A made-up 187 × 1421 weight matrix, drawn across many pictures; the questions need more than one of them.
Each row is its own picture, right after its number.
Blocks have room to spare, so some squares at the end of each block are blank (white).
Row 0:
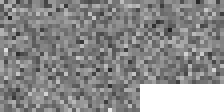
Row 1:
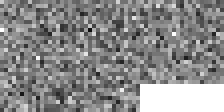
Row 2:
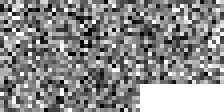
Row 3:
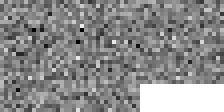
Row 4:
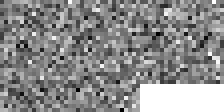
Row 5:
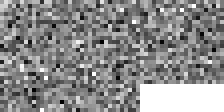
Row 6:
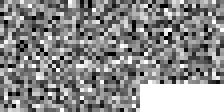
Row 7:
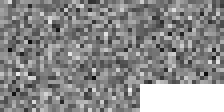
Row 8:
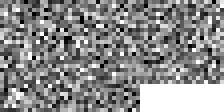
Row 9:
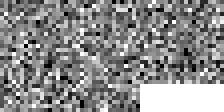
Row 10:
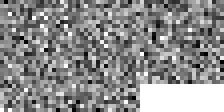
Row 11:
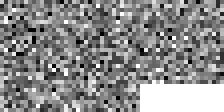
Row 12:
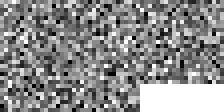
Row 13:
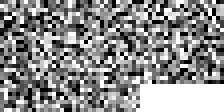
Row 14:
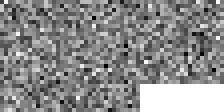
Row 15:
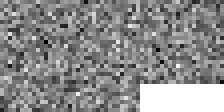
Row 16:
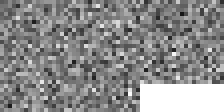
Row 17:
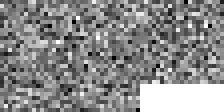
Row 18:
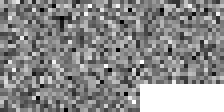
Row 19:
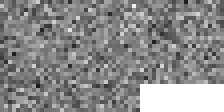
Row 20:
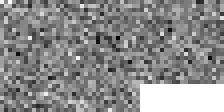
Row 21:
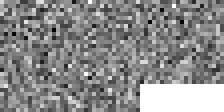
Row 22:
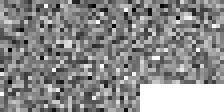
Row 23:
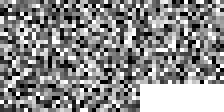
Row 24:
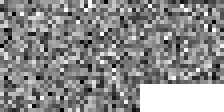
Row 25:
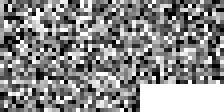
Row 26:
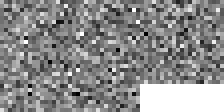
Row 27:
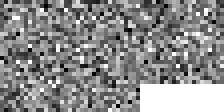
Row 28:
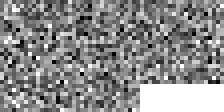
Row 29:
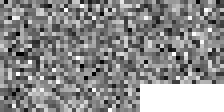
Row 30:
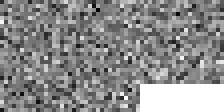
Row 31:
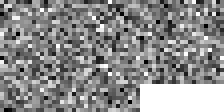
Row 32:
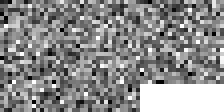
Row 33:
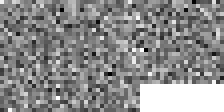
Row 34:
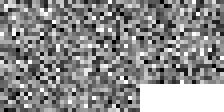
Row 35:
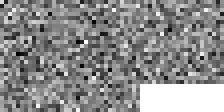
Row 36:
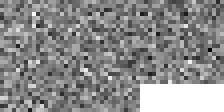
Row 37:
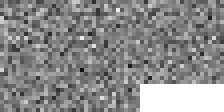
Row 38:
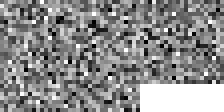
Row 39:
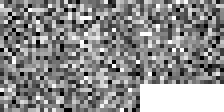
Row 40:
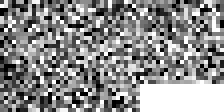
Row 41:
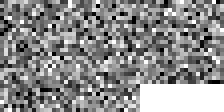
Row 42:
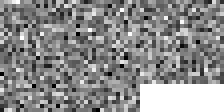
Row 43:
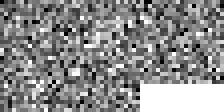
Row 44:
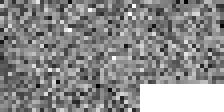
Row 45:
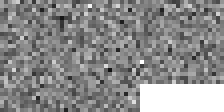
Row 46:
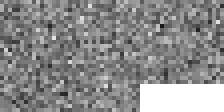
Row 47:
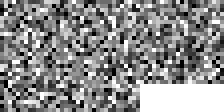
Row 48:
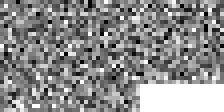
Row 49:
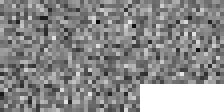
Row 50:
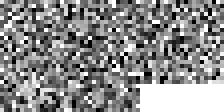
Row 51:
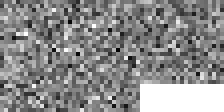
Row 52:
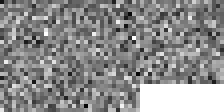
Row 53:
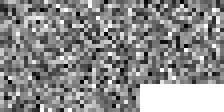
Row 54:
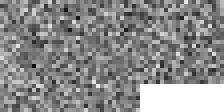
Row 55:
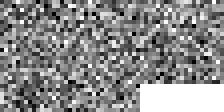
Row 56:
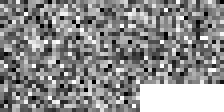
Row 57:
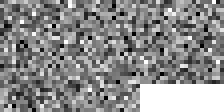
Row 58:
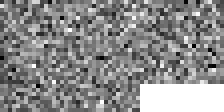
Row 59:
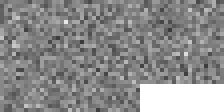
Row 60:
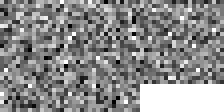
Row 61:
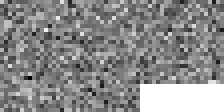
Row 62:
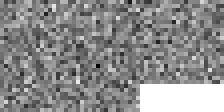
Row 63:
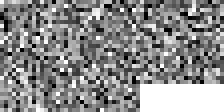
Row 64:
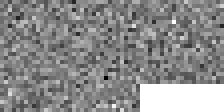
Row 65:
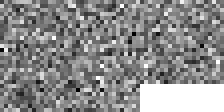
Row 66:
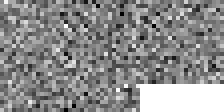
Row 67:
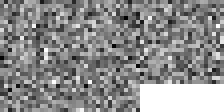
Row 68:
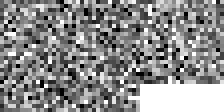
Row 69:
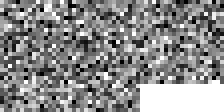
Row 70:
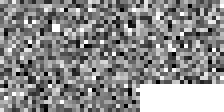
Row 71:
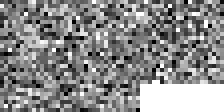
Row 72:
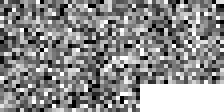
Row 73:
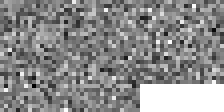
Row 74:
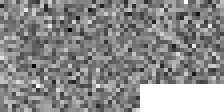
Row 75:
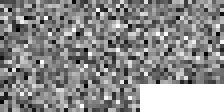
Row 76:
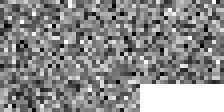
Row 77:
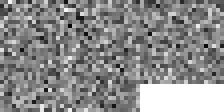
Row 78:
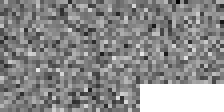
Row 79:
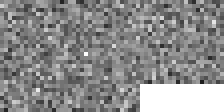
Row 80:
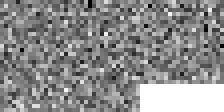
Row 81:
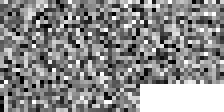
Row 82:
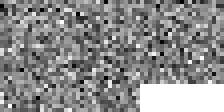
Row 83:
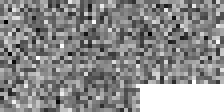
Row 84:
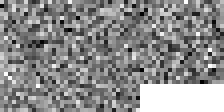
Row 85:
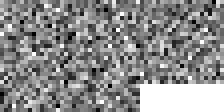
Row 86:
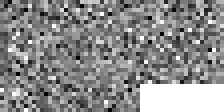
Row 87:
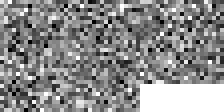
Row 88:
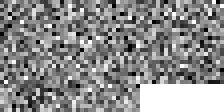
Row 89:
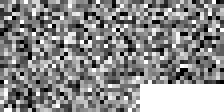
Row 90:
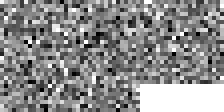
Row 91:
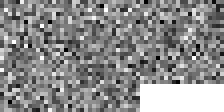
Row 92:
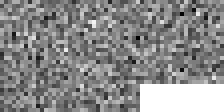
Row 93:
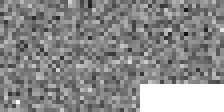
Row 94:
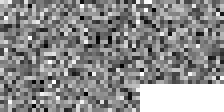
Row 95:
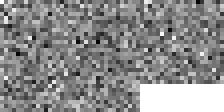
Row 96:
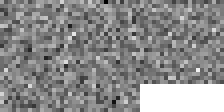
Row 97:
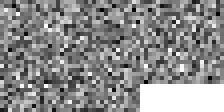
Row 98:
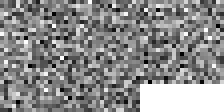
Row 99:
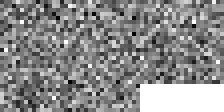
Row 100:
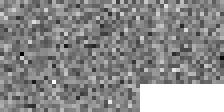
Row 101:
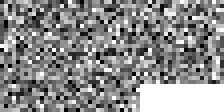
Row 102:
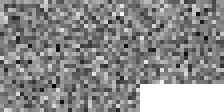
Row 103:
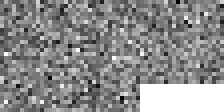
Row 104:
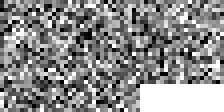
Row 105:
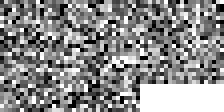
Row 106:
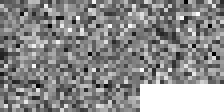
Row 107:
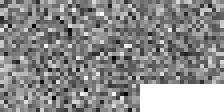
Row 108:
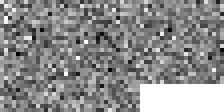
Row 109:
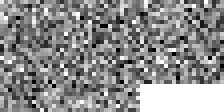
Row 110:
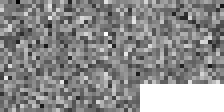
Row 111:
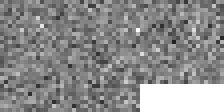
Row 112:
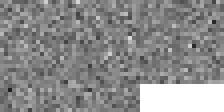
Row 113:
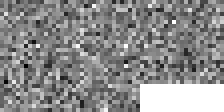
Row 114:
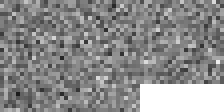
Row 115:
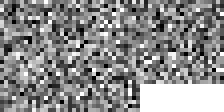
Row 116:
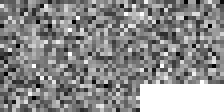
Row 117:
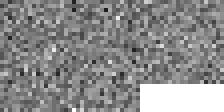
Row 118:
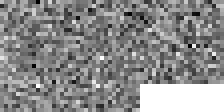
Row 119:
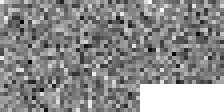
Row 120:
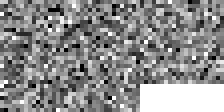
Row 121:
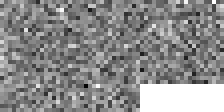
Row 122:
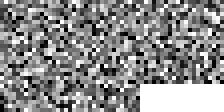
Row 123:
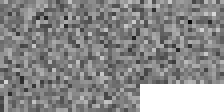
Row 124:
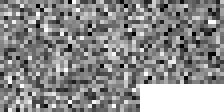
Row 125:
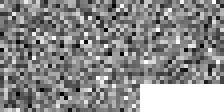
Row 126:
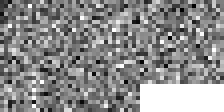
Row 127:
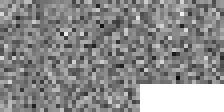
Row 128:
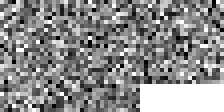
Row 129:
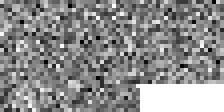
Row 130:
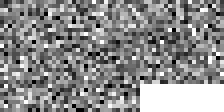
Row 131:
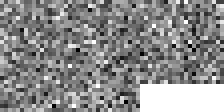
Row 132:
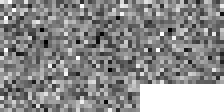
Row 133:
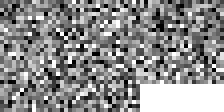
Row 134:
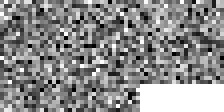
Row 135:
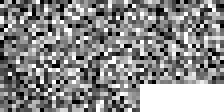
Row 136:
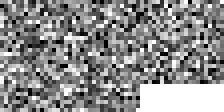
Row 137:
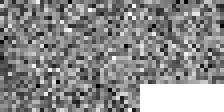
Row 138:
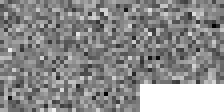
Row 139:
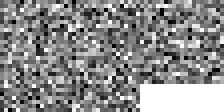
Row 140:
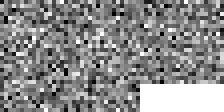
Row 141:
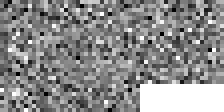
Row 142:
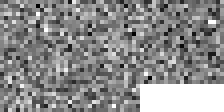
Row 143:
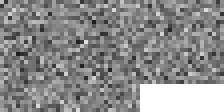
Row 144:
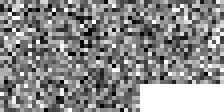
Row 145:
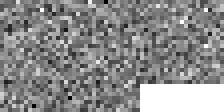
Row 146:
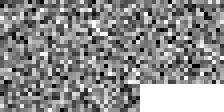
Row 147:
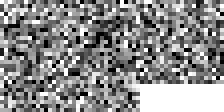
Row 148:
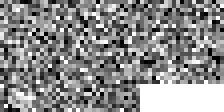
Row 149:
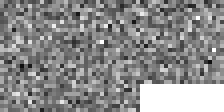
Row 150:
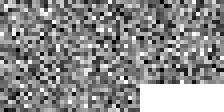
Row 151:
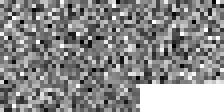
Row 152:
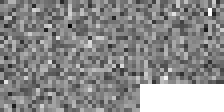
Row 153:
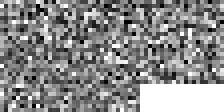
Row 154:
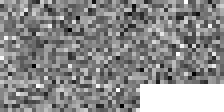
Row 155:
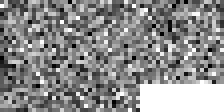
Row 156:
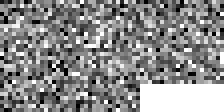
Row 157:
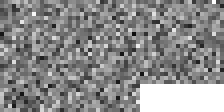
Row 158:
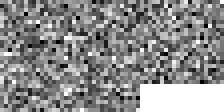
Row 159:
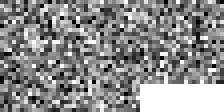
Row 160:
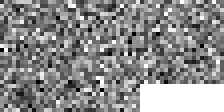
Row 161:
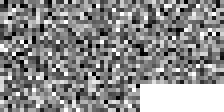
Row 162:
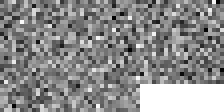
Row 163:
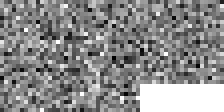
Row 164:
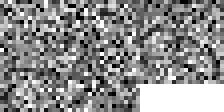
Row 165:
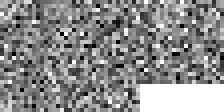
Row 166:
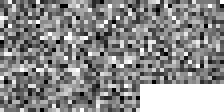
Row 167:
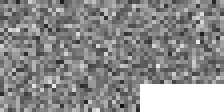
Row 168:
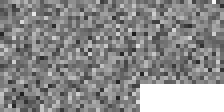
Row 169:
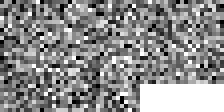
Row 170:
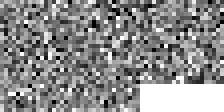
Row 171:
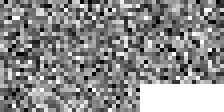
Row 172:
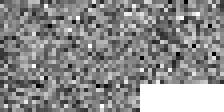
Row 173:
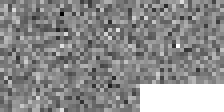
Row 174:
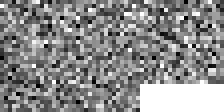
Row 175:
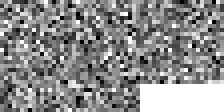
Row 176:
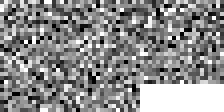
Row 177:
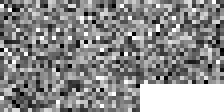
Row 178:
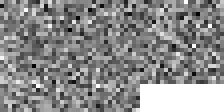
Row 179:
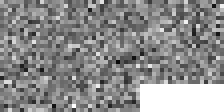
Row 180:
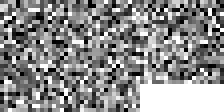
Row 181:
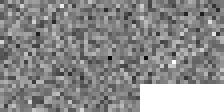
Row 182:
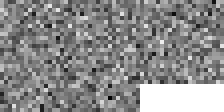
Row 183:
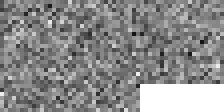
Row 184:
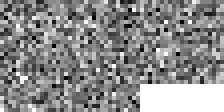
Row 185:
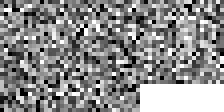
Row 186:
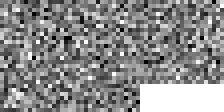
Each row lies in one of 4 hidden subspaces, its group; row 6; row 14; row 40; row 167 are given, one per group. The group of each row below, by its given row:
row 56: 40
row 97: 167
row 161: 14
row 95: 14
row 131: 40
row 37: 167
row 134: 14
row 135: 40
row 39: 6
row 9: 167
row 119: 14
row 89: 6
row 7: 14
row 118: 40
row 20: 14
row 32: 14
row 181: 167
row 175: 6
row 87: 14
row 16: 14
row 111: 40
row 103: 40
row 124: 167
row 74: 40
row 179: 40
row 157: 6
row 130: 40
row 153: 167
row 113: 167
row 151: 6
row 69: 6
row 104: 6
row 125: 6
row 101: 6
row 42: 167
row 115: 14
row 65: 6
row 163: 40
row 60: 6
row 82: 6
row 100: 14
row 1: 167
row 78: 40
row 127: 14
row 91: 167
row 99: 6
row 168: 6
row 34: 14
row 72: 40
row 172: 40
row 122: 167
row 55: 6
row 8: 6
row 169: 40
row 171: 14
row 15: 167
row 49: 167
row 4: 6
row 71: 40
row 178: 40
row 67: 167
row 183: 6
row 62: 167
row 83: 6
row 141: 14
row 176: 14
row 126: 14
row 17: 40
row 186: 6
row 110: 6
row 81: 167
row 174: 40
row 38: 167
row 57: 6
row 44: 40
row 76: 6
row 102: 14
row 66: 14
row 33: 167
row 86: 14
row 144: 6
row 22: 167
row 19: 40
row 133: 14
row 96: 6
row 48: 6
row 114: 6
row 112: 6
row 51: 167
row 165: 14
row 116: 40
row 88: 6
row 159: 40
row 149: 14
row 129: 6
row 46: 6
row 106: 40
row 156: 14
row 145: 6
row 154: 40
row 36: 167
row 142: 167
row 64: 6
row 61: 6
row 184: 167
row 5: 14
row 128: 6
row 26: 167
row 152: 6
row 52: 167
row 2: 6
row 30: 167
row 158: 40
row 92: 167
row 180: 6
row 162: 6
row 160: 6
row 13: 6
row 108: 14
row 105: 40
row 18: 167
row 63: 167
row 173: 6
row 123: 167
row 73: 167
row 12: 167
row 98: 6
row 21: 167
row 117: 167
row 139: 167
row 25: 6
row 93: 6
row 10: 167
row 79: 167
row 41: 6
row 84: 40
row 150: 14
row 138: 167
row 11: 14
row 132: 14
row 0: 14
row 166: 40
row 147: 14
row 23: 167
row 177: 6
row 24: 6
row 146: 167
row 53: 6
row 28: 6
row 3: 14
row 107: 40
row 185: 167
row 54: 40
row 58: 40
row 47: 167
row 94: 14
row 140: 14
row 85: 6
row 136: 40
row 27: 14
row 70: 14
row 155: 40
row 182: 6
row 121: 40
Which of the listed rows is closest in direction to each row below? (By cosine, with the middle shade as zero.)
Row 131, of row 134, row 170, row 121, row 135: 121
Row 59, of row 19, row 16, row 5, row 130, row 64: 16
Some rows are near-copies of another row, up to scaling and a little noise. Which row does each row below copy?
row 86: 141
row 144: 2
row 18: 45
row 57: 76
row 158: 136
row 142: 124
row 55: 99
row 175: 112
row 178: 74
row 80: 48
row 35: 143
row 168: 157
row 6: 93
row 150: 34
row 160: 65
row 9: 113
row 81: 123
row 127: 165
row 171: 29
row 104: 183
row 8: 186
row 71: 17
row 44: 137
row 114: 125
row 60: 96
